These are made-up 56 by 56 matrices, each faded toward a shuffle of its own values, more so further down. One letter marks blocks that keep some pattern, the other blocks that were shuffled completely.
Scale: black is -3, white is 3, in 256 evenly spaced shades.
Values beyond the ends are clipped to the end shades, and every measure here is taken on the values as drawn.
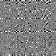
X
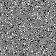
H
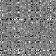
X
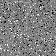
H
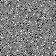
H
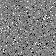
H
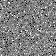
H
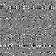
X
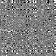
X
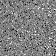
H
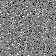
H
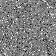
H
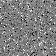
H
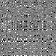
X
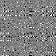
X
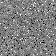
H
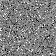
H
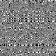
X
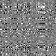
X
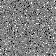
H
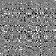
X
